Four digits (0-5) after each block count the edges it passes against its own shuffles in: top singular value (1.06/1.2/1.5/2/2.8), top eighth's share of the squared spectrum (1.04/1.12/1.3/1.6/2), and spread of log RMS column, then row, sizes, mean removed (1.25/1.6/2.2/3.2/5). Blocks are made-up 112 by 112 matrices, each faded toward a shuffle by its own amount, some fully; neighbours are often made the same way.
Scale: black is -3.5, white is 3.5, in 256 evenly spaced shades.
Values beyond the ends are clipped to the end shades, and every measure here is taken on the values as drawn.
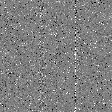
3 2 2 0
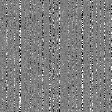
3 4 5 0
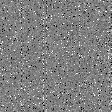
2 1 2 0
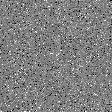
0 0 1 0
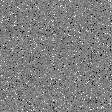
1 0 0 0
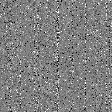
2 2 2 0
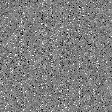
1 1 2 0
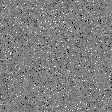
0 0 0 0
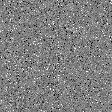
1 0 1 0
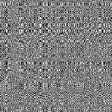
5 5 4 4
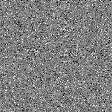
3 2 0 1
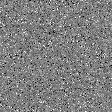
0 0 0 0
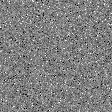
0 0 0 0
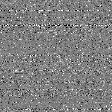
2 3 0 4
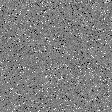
0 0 0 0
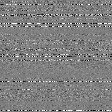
3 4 0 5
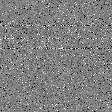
2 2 0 2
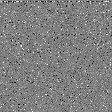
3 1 0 1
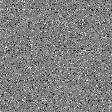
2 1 0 2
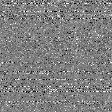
2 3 0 4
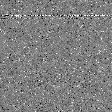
3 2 0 2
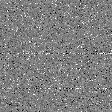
2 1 0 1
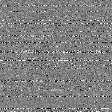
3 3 0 4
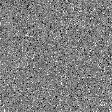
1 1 2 0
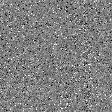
0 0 1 0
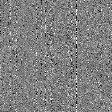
3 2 3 0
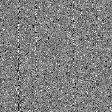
2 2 3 0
